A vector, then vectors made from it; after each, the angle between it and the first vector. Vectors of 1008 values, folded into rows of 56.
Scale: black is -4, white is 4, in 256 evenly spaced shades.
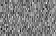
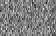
nearly opposite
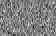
partly aligned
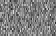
nearly opposite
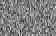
partly aligned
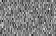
orthogonal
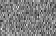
partly opposed
